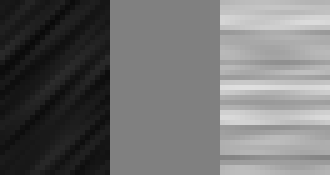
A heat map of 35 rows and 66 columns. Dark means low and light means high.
The table splits into one row of 3 panels. Panel 1,1: very low, slanting up to the right, faint in contrast. Panel 1,2: middling, flat. Panel 1,3: high, streaked across.
